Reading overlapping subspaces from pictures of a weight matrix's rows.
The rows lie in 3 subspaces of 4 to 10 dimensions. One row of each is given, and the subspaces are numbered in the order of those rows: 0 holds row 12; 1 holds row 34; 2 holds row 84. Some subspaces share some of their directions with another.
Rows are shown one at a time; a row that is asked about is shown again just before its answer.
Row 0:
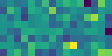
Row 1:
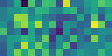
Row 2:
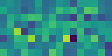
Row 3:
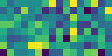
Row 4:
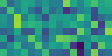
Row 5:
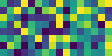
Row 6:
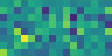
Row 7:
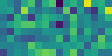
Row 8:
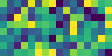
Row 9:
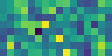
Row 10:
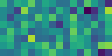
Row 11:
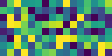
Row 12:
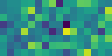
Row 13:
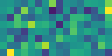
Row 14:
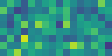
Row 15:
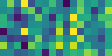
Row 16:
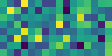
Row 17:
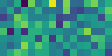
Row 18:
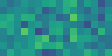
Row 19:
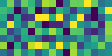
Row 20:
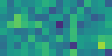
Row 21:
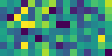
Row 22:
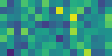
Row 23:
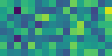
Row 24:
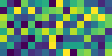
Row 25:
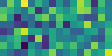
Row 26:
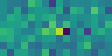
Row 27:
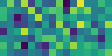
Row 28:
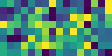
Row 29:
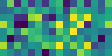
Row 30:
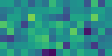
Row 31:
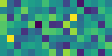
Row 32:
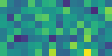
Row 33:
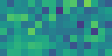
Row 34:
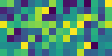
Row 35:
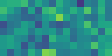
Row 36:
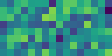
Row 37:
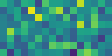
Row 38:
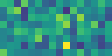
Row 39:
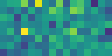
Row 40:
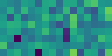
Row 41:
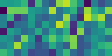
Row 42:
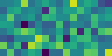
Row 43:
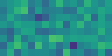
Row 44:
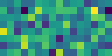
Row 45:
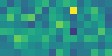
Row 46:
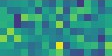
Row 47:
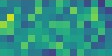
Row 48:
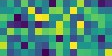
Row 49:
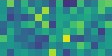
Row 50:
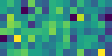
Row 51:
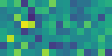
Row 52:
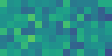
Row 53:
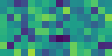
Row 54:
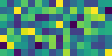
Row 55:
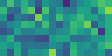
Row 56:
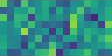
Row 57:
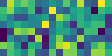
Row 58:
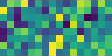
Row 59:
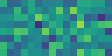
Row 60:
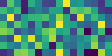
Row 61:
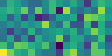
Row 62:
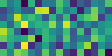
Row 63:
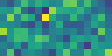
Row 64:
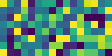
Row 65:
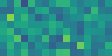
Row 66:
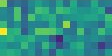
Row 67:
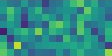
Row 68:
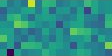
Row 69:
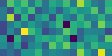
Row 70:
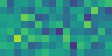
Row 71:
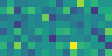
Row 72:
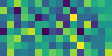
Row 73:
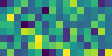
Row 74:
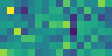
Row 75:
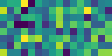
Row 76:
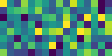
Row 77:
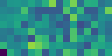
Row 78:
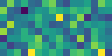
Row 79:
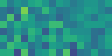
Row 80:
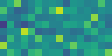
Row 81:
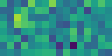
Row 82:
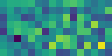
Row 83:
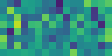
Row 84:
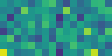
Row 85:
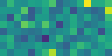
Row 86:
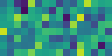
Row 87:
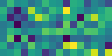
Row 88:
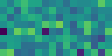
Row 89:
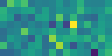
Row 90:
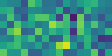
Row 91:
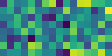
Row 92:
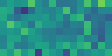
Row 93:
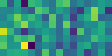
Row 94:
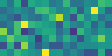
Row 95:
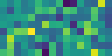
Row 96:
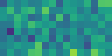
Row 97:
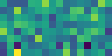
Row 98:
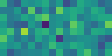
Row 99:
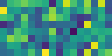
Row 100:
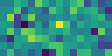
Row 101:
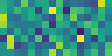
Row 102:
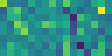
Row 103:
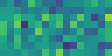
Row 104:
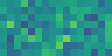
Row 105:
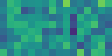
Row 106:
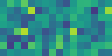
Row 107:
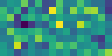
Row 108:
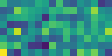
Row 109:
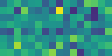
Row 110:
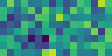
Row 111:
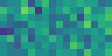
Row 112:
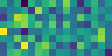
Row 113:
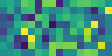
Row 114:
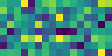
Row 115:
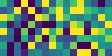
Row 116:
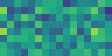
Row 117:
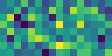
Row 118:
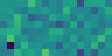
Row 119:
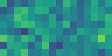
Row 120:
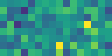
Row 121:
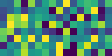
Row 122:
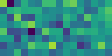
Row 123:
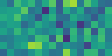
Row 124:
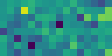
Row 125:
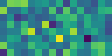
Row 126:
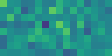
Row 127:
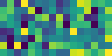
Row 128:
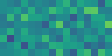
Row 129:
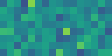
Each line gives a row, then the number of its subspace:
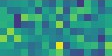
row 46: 0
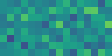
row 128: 0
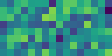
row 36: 1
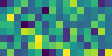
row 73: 1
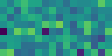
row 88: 2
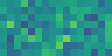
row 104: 2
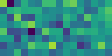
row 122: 2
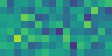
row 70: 2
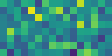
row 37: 0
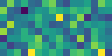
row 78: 2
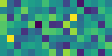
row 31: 0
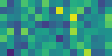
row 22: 0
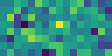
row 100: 1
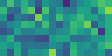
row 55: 1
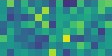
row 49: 1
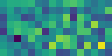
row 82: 0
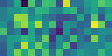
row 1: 0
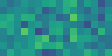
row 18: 1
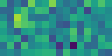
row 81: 2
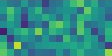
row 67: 0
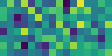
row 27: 1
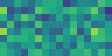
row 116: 2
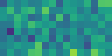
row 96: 0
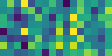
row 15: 1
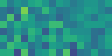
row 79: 2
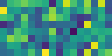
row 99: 1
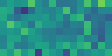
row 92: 2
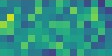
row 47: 1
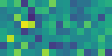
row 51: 1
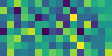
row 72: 2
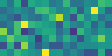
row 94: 1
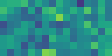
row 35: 1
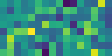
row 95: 2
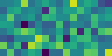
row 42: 1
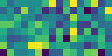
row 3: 1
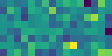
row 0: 2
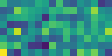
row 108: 2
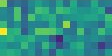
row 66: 0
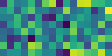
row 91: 0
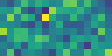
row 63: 1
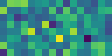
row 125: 0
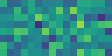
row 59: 2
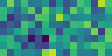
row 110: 1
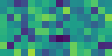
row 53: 0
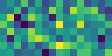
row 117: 1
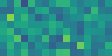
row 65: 2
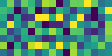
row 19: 2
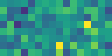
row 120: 2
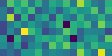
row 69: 0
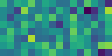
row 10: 0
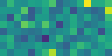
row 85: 1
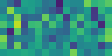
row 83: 0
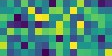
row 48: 2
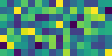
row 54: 2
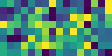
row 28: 1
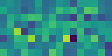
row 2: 2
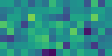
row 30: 1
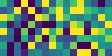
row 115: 2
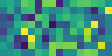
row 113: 0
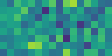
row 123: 1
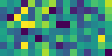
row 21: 1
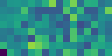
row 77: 1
